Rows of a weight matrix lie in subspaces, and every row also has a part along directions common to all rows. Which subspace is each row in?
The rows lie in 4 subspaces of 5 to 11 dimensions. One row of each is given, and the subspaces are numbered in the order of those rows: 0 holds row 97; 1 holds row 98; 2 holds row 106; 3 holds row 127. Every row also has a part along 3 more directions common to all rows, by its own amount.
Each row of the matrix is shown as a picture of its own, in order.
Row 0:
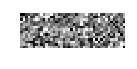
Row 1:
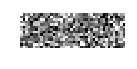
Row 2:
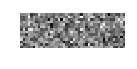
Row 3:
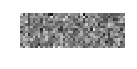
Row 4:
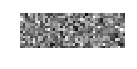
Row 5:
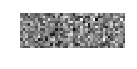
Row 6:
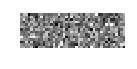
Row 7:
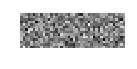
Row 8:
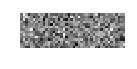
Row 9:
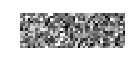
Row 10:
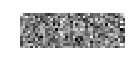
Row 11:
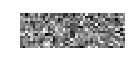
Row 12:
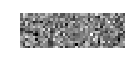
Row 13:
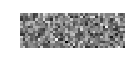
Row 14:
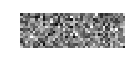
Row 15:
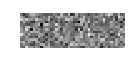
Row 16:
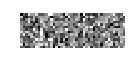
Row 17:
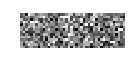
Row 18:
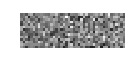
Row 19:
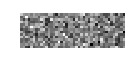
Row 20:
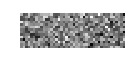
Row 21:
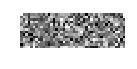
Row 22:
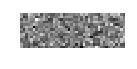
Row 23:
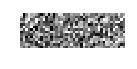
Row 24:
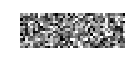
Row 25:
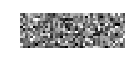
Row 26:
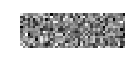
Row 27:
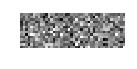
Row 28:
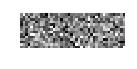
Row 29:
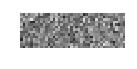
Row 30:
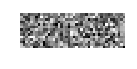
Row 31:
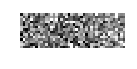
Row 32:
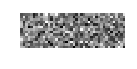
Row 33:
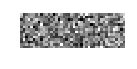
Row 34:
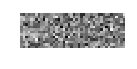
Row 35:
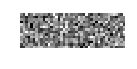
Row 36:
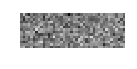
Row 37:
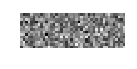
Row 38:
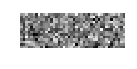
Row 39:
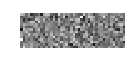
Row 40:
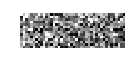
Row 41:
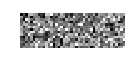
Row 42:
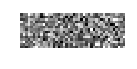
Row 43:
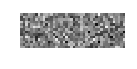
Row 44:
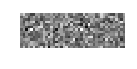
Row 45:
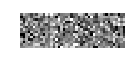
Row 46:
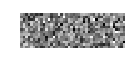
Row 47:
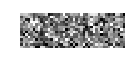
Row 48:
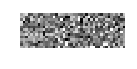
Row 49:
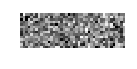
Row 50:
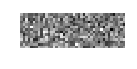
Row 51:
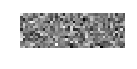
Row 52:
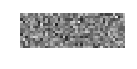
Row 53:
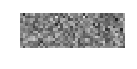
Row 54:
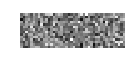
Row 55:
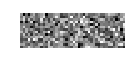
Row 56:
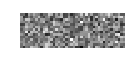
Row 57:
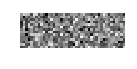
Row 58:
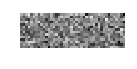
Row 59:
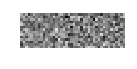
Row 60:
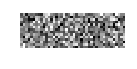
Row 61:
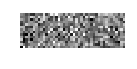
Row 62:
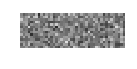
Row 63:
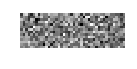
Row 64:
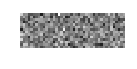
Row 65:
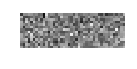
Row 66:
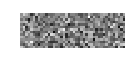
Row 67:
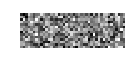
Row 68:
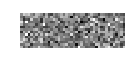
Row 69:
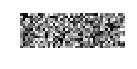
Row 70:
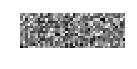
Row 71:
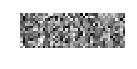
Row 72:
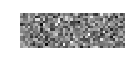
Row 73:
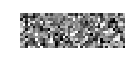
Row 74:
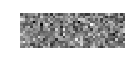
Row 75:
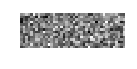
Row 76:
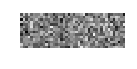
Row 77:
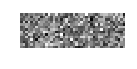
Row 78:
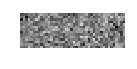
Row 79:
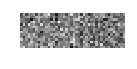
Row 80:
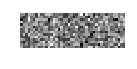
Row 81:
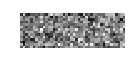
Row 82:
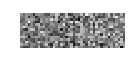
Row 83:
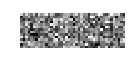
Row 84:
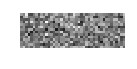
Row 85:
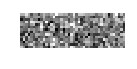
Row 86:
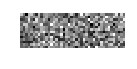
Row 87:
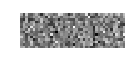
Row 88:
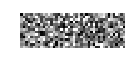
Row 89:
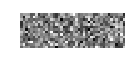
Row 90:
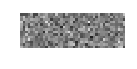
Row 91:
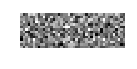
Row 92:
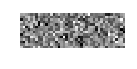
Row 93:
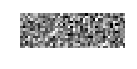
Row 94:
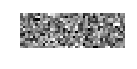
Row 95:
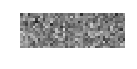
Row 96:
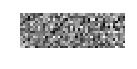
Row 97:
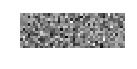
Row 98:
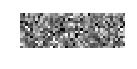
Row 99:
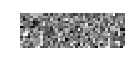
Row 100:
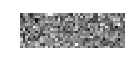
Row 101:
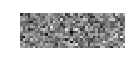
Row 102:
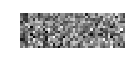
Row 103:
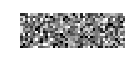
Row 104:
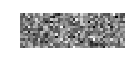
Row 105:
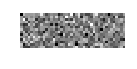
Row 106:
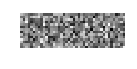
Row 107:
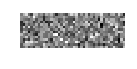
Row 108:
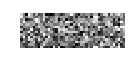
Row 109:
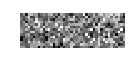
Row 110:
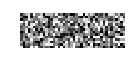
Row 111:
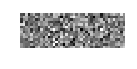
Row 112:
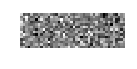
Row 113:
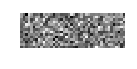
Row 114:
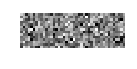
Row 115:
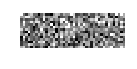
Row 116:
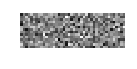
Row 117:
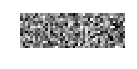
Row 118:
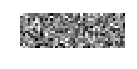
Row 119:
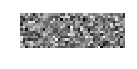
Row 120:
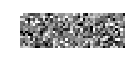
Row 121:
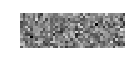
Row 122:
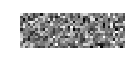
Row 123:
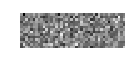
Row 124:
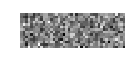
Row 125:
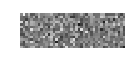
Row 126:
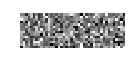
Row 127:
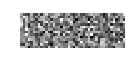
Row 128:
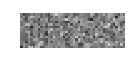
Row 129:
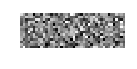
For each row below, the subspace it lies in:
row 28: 3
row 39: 0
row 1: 3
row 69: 2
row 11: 1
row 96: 0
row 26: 2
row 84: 1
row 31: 0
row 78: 3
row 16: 2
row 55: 2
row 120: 2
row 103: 2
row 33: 1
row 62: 3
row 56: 1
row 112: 3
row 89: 3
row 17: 0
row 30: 2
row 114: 1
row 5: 0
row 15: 1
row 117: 3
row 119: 0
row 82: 0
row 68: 2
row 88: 0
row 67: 3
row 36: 2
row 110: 1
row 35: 3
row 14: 2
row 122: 0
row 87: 1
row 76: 3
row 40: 2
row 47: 2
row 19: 3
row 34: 3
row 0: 3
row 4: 1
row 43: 3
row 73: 3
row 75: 3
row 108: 1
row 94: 1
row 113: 1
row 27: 3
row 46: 0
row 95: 1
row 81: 2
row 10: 1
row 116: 0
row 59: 0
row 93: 0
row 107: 3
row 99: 2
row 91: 2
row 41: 2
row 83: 3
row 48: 0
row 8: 2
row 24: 3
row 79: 0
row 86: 1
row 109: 2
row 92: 1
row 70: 2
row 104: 3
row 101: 0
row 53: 2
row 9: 3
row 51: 0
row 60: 0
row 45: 1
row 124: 3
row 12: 3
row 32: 3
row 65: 2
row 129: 1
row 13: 3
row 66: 1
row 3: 2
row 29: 0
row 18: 0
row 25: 1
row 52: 1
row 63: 1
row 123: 3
